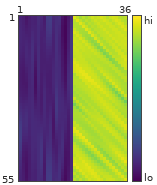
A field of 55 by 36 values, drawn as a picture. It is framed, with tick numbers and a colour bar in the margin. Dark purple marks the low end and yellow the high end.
The table splits into one row of 2 panels. Panel 1,1: very low, streaked downward, faint in contrast. Panel 1,2: very high, slanting down to the right, faint in contrast.
